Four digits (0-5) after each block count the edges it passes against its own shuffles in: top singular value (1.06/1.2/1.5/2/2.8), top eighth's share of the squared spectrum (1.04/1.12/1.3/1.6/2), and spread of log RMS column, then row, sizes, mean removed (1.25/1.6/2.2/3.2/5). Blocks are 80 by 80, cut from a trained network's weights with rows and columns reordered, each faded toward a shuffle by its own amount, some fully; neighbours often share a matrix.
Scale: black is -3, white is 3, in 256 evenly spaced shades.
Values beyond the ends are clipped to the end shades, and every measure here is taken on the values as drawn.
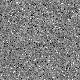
0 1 0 0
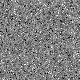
0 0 0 0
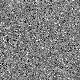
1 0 0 0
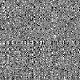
4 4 2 2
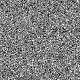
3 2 0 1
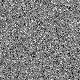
1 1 0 0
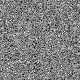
0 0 0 0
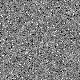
0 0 0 0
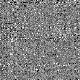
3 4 2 3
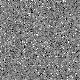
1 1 0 1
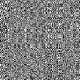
4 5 3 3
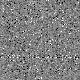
2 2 1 2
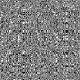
4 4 3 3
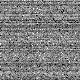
4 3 1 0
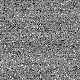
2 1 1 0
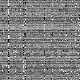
4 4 3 1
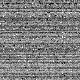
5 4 1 2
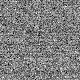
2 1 0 0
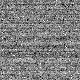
3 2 1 1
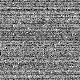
4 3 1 2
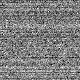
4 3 0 1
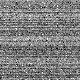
4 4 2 1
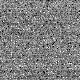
2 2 1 0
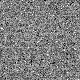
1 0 0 0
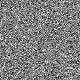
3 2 0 1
